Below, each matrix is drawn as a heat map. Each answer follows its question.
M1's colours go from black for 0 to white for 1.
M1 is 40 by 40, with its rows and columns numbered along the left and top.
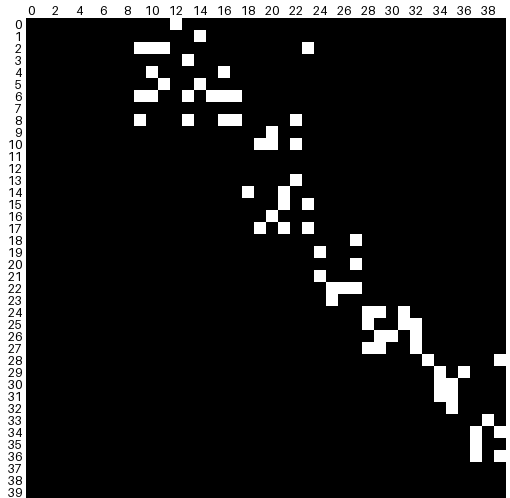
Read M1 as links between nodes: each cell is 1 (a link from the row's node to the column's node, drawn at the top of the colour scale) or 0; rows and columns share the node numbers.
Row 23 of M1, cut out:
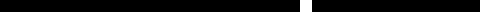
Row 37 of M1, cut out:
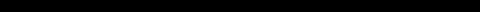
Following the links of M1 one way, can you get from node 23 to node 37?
yes
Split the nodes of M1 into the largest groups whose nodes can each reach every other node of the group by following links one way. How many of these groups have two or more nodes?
0
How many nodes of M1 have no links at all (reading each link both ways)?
1
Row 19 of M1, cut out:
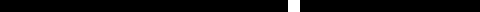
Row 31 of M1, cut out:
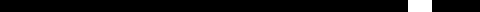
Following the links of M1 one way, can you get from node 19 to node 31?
yes
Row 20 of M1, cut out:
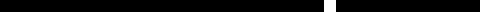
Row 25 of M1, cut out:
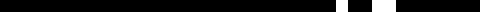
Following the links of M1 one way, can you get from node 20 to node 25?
no
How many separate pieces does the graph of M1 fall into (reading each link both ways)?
3
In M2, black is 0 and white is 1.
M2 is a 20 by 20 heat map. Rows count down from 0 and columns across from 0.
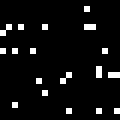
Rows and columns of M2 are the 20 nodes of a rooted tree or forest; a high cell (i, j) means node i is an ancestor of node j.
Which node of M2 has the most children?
4
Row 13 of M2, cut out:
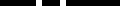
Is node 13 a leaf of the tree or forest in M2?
no
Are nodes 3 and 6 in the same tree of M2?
no
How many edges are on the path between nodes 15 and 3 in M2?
2
